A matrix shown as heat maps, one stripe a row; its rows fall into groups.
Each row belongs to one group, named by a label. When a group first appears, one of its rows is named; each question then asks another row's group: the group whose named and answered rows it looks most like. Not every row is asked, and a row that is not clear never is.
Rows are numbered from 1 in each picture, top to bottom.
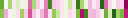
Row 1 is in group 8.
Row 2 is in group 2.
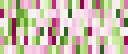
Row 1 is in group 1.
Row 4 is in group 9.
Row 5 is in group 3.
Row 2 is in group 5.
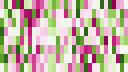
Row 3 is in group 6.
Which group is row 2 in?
1
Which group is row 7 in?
6
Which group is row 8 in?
2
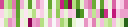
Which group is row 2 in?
8
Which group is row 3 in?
5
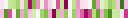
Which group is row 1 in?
1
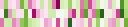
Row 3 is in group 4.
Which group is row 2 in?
6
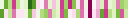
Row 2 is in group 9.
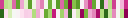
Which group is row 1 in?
8
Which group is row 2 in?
1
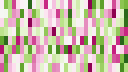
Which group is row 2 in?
4
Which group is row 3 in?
5
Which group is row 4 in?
3
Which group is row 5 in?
6
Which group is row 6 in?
8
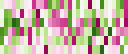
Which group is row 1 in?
2
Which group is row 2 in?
1
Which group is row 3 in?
1
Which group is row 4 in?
3
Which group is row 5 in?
6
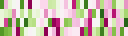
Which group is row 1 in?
2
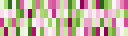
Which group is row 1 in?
1
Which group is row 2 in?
5
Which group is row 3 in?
8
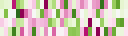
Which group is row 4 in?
1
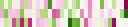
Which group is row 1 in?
8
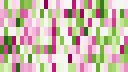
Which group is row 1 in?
4
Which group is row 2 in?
1
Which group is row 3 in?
5
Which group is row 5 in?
3
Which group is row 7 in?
4
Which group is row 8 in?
3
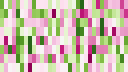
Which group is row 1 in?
8
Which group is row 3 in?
2
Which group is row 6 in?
9
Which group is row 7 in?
5
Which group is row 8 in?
2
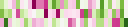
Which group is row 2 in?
4
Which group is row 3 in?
6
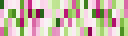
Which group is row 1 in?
2
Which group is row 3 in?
6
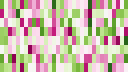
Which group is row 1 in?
6
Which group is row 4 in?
3
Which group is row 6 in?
5
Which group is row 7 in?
9
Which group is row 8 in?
8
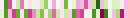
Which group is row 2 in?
3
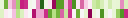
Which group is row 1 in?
3
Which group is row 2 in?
2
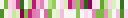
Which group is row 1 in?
2
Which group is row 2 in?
6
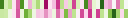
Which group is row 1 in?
4
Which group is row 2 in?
9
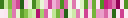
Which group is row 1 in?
4
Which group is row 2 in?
9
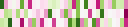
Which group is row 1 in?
2
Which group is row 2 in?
8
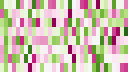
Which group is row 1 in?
1
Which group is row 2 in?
4
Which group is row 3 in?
1
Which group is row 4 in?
6
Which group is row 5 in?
8
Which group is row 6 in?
4
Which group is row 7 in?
6
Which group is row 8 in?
3
